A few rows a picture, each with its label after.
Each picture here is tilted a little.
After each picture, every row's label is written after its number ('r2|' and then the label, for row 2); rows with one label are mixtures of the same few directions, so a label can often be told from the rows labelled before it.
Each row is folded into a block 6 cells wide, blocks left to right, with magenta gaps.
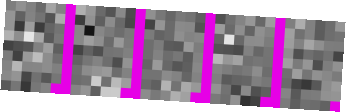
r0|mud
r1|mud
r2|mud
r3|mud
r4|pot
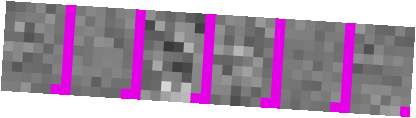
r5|mud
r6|mud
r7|mud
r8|mud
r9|pot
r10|mud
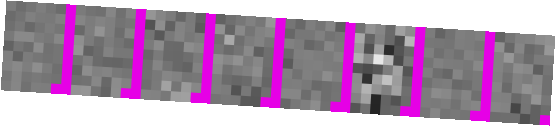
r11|pot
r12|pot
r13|mud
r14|mud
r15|pot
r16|mud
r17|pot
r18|mud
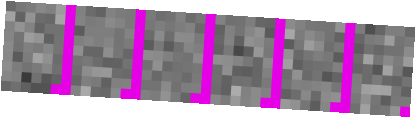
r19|mud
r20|pot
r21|mud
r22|mud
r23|pot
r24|pot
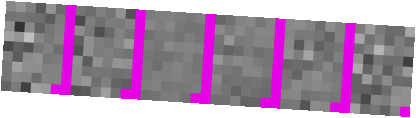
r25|mud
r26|pot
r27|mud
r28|mud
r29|mud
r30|pot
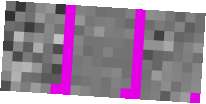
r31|pot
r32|pot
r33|mud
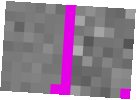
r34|mud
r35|pot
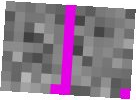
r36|mud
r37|pot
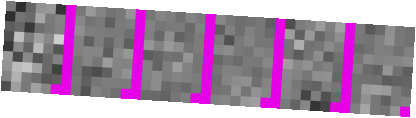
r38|pot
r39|pot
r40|mud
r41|mud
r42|mud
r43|pot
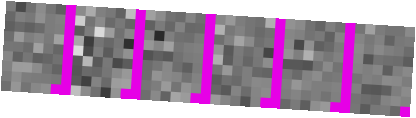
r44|pot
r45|pot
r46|mud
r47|pot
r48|mud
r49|pot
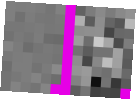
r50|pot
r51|mud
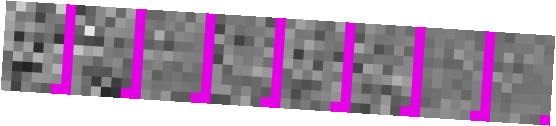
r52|pot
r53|mud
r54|mud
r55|pot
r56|pot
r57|pot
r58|mud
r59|mud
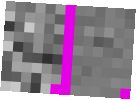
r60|pot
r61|mud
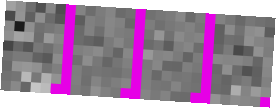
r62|mud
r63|mud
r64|mud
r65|mud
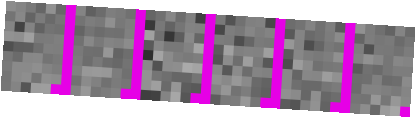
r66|mud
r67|pot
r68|pot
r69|pot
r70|pot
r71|mud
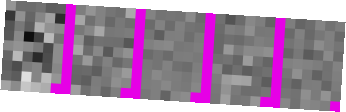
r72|mud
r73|pot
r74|mud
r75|pot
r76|mud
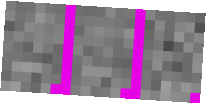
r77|pot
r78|pot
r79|mud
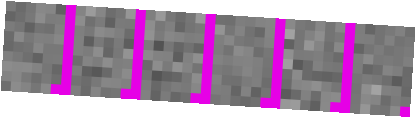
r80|pot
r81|pot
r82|pot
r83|mud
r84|pot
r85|pot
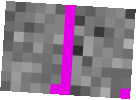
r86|pot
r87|pot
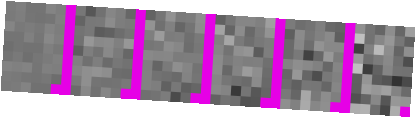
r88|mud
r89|pot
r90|mud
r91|mud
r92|mud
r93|pot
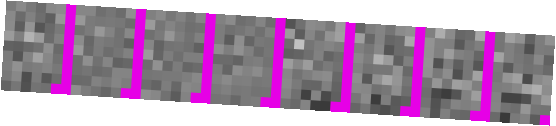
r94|mud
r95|pot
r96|pot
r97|mud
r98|mud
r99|mud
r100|pot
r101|pot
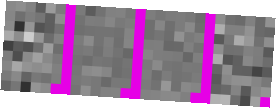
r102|mud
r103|pot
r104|mud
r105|pot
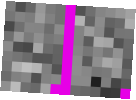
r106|pot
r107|mud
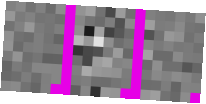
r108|pot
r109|mud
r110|pot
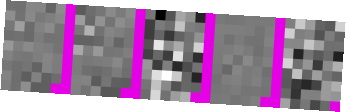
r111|mud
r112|mud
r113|pot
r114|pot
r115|pot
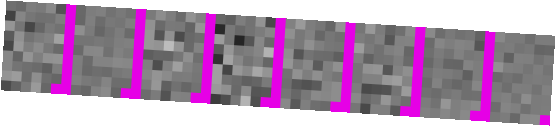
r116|pot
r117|pot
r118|mud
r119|pot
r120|pot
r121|pot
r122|mud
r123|mud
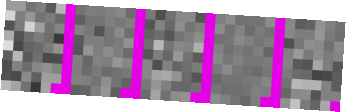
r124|pot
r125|pot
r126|pot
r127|pot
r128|pot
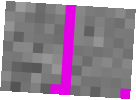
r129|pot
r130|mud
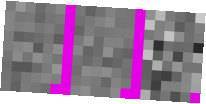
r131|pot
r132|pot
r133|pot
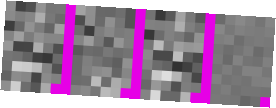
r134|pot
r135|mud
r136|pot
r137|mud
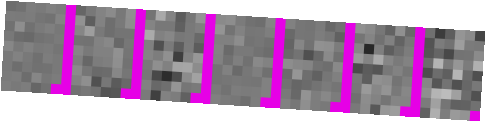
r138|mud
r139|mud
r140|pot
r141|pot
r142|mud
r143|mud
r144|pot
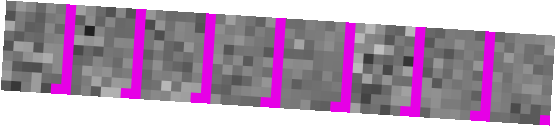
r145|pot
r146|mud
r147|mud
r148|pot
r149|mud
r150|pot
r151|pot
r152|mud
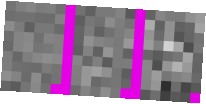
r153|pot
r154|pot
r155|mud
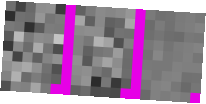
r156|pot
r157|mud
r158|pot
